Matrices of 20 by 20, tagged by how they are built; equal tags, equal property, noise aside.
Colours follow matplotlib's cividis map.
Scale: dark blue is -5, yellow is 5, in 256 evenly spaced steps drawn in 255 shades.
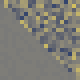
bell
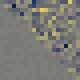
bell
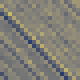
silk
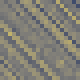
silk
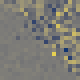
bell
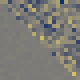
bell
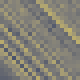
silk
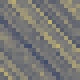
silk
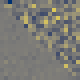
bell
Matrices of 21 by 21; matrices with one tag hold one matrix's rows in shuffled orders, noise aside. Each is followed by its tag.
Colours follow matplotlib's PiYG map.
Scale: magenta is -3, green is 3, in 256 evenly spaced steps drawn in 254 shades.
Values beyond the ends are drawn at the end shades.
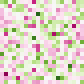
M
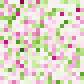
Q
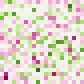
M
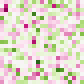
M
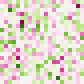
Q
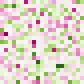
M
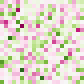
Q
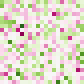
Q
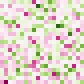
M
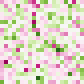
M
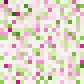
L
